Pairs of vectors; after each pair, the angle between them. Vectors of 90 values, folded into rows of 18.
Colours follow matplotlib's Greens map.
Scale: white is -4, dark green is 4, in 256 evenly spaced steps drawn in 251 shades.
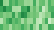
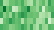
nearly parallel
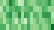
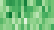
partly aligned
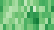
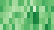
nearly parallel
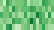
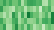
partly opposed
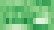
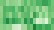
nearly parallel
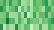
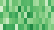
nearly opposite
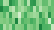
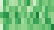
partly opposed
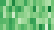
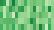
nearly parallel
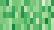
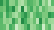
partly aligned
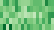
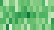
nearly opposite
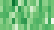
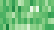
partly aligned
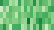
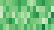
orthogonal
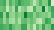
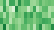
partly aligned
